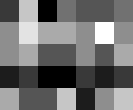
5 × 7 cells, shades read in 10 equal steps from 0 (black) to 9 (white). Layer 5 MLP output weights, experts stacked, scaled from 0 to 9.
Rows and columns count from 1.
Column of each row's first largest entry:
2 6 2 2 4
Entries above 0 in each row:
6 7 7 5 7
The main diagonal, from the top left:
2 8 3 0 1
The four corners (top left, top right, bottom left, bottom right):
2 4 6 7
